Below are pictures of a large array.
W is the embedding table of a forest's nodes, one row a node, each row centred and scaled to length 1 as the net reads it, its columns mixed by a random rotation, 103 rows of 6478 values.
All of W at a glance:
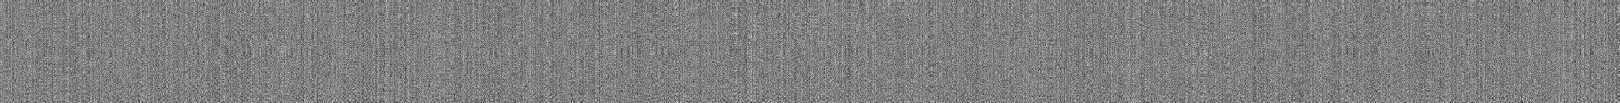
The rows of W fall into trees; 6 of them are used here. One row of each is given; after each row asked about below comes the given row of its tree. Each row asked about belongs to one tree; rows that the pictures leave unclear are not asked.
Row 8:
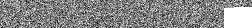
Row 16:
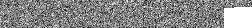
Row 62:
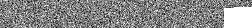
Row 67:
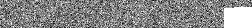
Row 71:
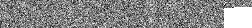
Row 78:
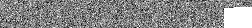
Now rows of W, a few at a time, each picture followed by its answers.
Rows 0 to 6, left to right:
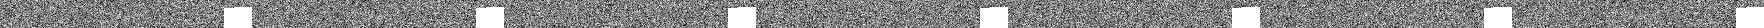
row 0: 67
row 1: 67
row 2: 71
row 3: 62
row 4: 62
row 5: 62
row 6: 67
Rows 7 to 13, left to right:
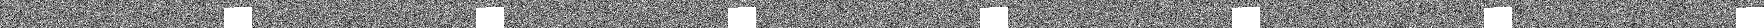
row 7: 8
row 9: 16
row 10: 62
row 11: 8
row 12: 62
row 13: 67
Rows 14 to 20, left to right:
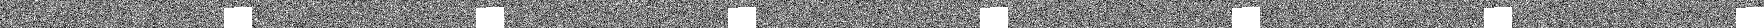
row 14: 67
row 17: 67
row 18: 78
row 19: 16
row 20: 78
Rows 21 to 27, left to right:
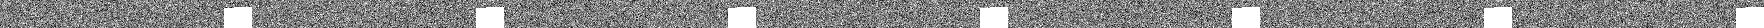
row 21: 71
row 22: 16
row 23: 62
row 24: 8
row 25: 78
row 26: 16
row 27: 62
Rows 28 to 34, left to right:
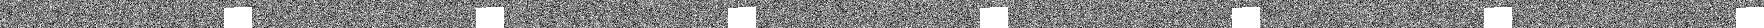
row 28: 67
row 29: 8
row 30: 78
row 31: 62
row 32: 16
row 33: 67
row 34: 16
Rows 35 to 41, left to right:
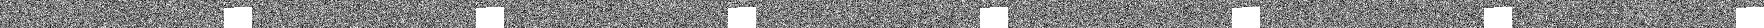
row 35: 71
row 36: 71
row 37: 71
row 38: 16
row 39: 78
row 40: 78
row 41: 67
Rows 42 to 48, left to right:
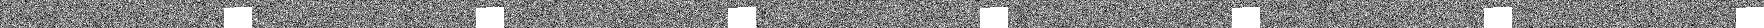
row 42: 8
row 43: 67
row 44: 78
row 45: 67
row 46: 71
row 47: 62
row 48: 71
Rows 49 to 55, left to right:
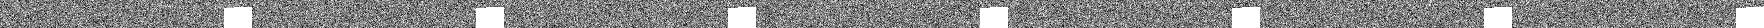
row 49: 8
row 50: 71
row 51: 71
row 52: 71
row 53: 71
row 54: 71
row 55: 78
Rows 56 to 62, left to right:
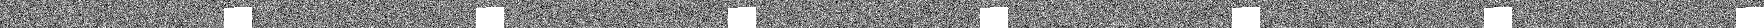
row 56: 71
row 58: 78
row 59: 16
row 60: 71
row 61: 62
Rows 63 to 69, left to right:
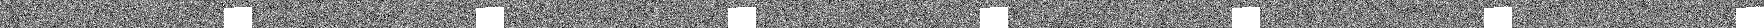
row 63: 71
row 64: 62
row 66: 71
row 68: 78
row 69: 78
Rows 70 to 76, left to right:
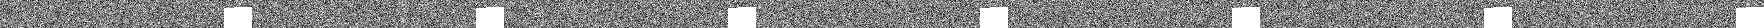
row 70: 67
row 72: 71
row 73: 78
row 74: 8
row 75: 62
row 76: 8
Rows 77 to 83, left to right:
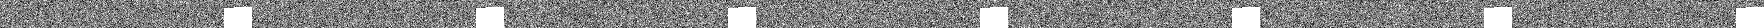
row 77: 78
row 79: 67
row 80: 16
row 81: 67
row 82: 67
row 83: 78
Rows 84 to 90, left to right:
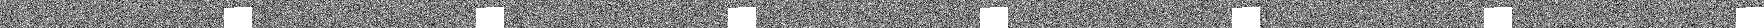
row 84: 16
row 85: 71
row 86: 71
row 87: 16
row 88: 78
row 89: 67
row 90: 71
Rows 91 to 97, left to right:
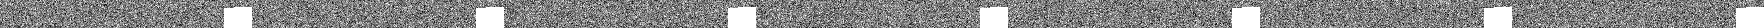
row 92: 16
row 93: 67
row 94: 67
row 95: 78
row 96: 78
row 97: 16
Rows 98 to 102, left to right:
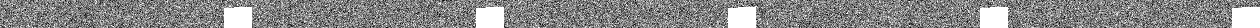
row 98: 67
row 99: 78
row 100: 78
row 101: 67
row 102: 62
